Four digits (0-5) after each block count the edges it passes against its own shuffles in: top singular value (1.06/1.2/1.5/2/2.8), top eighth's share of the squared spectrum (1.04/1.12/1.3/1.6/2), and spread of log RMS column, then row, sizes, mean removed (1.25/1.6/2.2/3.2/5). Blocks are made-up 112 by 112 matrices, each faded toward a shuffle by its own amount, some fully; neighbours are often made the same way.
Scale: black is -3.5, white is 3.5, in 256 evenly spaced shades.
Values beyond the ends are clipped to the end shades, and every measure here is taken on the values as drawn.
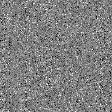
1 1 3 0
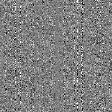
2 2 4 0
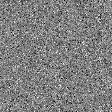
0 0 1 0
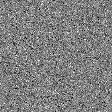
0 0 1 0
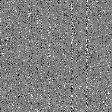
2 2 3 0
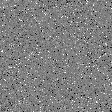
0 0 0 0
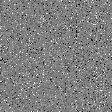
1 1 1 0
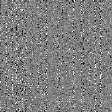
2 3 4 0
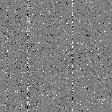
3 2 2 0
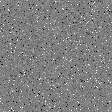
0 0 0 0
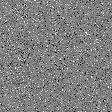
0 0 0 0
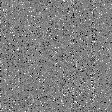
2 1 2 0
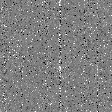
2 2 2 0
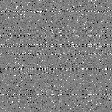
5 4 1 3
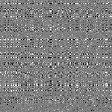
5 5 3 4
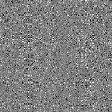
4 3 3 2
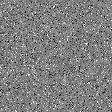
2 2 0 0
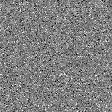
3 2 0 0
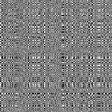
5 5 4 4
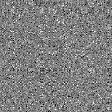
4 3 2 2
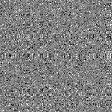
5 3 2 2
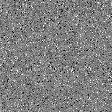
3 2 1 1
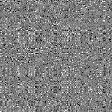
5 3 2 2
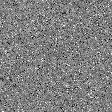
2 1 0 0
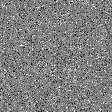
2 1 0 0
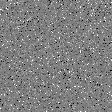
0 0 0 0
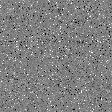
3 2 0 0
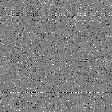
4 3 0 2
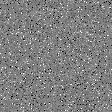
2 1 0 0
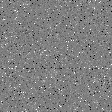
2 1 0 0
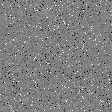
0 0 0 0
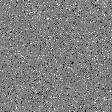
0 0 0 0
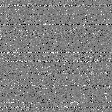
2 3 0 3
